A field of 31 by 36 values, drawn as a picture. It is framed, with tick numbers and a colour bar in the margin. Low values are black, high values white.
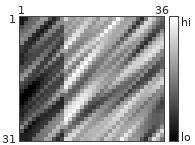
Grain: diagonal, up to the right. Seam: vertical, 30% of the way across, the right part higher. Ninth with the lowest average: middle left.
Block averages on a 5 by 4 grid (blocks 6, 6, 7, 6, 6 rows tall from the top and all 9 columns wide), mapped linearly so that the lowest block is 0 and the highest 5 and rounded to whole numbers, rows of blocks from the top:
1 4 5 3 | 1 4 4 4 | 0 4 4 3 | 0 4 3 3 | 1 4 5 3
